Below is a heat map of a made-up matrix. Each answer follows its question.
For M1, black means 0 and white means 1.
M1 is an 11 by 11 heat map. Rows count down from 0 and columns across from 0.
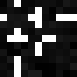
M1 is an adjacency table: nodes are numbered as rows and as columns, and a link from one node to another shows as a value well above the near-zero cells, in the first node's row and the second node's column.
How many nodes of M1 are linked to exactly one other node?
9
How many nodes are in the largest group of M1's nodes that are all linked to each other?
2
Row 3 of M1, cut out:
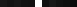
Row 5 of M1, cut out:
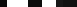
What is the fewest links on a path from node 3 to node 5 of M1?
1
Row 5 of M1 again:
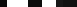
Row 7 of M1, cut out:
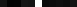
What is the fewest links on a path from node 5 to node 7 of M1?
1
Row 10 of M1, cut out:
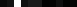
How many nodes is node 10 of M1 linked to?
1
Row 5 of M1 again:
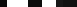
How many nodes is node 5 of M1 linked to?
5
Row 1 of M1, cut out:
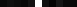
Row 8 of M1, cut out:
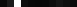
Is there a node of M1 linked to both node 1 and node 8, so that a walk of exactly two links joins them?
no
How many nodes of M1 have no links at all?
0
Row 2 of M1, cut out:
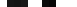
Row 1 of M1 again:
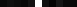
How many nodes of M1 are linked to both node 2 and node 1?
1
